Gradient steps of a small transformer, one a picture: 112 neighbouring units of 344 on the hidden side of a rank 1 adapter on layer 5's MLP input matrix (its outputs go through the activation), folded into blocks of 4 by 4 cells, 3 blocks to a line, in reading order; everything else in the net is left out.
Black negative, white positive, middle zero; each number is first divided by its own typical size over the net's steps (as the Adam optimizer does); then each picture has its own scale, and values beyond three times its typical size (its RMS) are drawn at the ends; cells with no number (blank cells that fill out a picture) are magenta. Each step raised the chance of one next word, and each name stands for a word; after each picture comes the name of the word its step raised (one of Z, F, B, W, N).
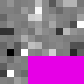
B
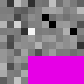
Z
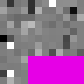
Z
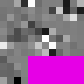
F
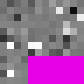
Z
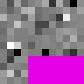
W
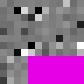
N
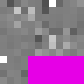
Z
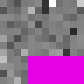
Z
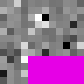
N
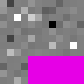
B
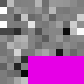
N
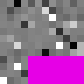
N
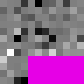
F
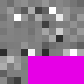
W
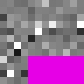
B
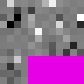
B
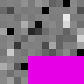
F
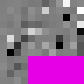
B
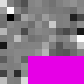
N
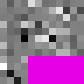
F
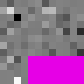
B
